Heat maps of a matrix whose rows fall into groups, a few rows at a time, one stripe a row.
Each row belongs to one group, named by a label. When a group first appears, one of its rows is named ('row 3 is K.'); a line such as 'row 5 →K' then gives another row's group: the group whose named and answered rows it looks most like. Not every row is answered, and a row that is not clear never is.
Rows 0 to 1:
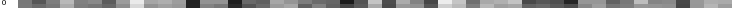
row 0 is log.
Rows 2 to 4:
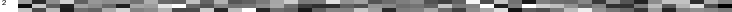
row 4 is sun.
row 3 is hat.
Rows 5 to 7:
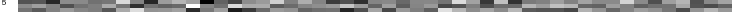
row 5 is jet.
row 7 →log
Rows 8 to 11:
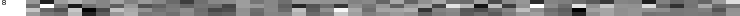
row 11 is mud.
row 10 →mud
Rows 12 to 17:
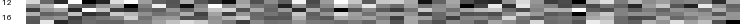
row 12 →mud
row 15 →mud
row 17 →hat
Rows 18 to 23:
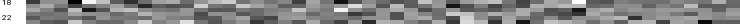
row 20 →mud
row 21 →log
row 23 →jet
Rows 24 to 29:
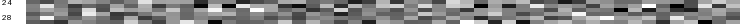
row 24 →log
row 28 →hat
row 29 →jet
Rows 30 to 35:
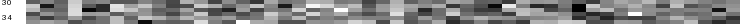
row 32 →mud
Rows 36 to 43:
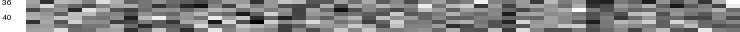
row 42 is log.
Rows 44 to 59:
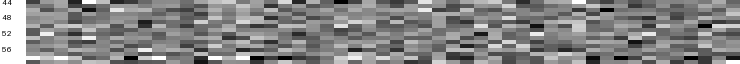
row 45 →sun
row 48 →sun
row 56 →log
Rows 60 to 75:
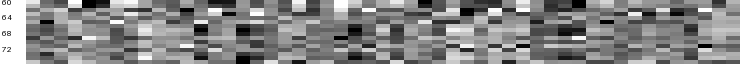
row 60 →mud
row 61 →mud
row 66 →log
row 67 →log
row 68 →log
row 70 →log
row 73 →log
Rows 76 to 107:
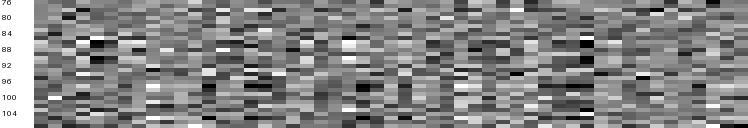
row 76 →jet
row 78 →sun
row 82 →log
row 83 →sun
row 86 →mud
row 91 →mud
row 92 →log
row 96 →log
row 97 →log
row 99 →sun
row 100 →hat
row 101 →log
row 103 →mud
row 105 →log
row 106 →jet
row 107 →hat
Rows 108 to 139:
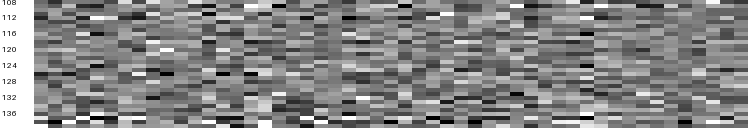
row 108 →hat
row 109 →sun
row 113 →jet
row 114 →sun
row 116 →mud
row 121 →log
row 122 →sun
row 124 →mud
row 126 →jet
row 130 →mud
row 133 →hat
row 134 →sun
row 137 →mud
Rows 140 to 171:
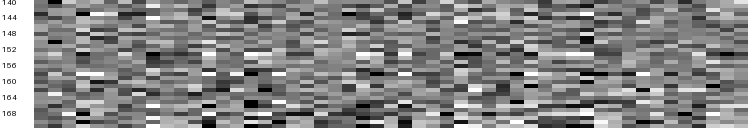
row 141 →log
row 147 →mud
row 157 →log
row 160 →mud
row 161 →jet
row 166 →log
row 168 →hat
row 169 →log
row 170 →sun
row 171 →log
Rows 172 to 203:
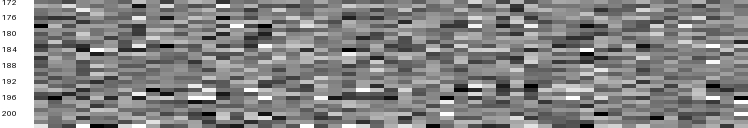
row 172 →jet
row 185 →mud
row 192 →sun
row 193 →jet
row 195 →jet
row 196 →hat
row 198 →mud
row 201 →sun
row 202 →log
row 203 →mud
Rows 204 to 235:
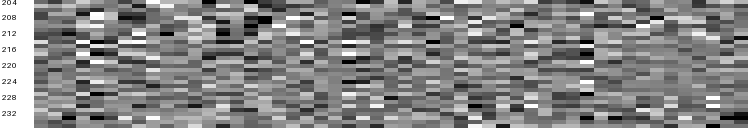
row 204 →log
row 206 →sun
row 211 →jet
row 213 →hat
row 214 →mud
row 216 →mud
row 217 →mud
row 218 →log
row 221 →log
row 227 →mud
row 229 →sun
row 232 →hat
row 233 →hat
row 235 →jet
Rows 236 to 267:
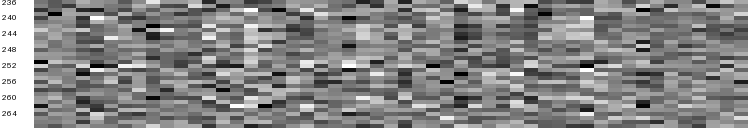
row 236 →log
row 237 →jet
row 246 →sun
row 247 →sun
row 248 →sun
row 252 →mud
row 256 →hat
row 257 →sun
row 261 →sun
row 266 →sun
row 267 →log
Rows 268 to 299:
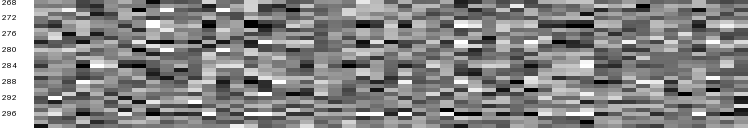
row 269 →sun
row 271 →mud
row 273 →log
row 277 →hat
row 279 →log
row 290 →jet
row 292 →hat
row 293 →hat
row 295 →hat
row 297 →log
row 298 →mud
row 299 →sun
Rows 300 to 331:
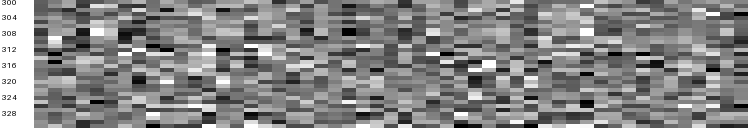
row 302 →jet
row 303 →hat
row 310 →hat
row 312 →jet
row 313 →hat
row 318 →hat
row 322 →sun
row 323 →hat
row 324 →jet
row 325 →mud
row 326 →hat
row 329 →log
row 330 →sun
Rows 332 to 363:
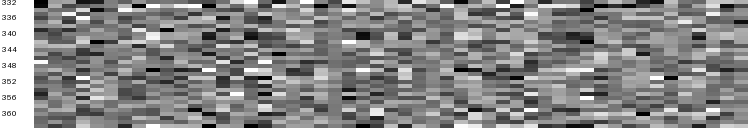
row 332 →sun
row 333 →hat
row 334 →mud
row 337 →hat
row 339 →jet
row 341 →log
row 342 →mud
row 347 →sun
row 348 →jet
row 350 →hat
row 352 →jet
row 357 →jet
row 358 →sun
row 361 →jet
